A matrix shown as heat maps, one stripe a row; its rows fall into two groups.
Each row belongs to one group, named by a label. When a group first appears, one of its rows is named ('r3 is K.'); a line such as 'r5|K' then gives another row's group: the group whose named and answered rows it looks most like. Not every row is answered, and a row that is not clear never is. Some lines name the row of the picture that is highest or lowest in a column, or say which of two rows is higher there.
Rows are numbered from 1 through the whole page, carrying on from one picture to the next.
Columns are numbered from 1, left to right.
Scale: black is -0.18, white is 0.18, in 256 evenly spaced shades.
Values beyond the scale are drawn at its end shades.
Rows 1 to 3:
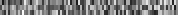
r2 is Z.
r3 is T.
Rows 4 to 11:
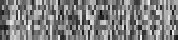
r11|Z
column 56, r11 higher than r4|Yes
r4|T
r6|T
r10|Z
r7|T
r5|Z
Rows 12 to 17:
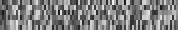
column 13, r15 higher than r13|Yes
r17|Z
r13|Z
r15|T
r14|T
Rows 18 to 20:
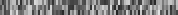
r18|T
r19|Z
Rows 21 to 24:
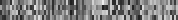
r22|T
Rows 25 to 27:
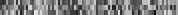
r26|Z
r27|T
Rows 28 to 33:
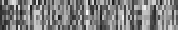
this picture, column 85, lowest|32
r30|T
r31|T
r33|T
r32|T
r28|Z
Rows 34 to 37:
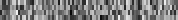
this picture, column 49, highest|36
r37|T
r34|T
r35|T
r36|Z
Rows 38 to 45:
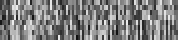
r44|Z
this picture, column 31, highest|40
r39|Z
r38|T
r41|T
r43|Z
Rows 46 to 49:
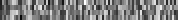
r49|Z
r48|Z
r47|T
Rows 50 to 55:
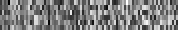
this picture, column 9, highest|50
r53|T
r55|Z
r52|Z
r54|T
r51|T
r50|Z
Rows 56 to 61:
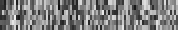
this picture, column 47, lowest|61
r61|T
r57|T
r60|Z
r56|T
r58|Z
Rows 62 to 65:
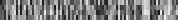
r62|T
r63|T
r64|T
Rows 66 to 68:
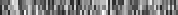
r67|Z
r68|Z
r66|Z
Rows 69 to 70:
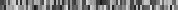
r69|T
